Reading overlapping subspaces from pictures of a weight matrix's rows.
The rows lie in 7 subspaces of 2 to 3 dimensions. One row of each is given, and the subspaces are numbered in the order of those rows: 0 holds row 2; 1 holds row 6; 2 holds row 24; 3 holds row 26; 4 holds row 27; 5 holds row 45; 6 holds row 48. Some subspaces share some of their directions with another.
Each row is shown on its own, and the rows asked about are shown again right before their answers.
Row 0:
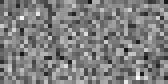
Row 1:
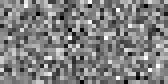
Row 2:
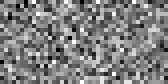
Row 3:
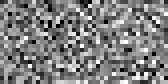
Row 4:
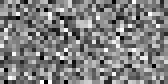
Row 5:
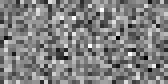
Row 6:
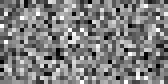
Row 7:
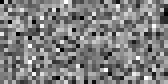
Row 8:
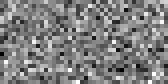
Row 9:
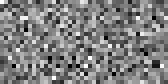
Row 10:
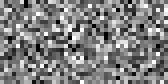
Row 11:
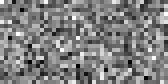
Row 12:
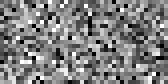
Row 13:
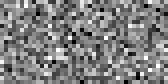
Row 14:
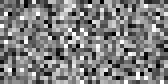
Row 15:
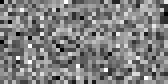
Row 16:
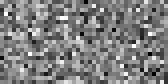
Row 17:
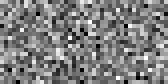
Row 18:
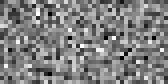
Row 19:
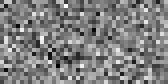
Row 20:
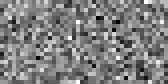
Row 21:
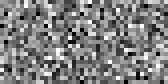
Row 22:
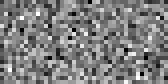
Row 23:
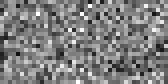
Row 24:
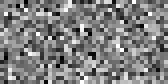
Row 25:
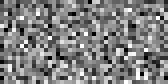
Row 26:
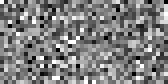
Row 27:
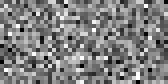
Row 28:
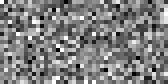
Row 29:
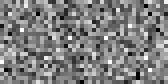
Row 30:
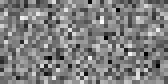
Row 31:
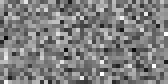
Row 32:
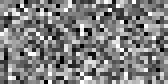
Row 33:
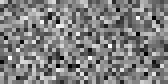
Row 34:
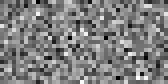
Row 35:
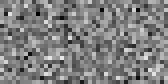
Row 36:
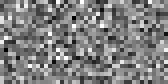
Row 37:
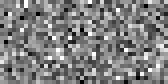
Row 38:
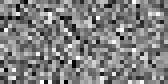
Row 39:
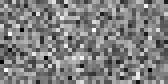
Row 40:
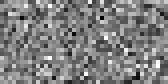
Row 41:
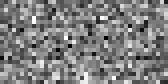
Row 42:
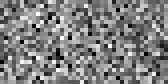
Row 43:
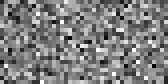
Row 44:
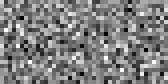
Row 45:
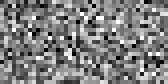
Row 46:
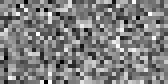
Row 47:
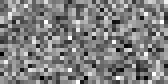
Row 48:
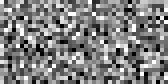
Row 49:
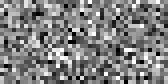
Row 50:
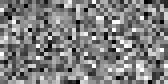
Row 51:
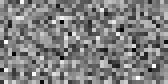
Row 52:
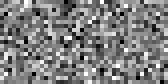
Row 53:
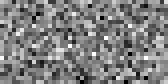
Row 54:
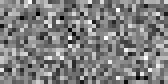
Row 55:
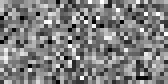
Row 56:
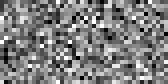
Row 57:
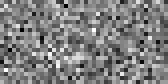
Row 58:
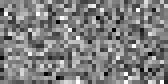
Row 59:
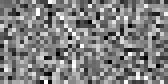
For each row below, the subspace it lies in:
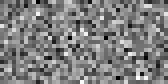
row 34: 5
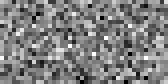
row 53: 3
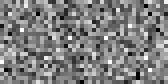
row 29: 4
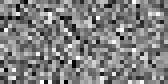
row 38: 0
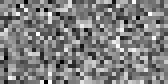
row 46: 2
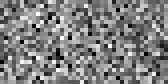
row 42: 1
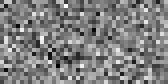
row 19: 4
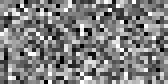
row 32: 2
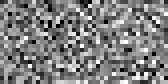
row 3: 1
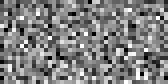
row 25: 6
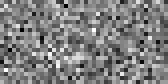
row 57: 4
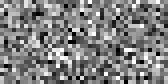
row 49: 4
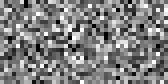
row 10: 6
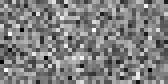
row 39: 4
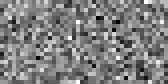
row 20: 5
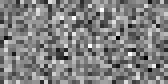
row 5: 0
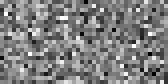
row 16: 5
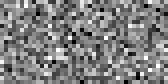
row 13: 0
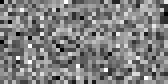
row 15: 3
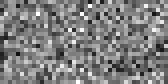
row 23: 5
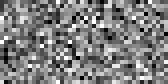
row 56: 0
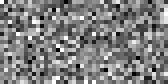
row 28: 3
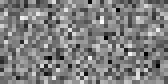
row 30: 1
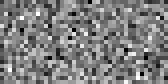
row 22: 6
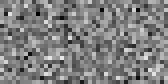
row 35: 5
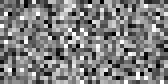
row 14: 3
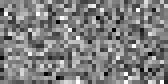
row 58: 5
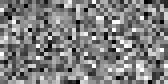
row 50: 5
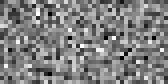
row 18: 2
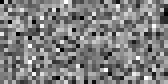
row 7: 3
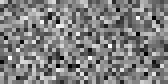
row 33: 1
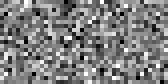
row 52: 3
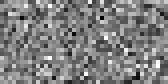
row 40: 1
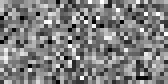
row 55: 0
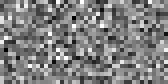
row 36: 0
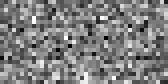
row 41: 3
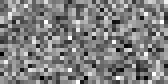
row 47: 5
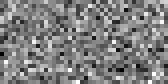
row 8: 5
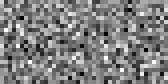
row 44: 6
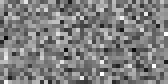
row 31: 0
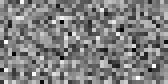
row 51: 2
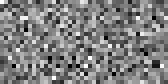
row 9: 1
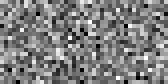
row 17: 1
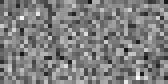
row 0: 6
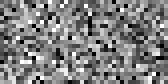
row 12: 1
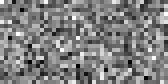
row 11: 3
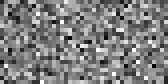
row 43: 2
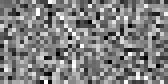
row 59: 2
